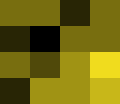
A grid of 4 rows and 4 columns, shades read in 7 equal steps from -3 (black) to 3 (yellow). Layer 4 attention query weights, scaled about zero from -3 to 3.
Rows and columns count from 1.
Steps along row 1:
same down up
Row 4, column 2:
1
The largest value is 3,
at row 3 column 4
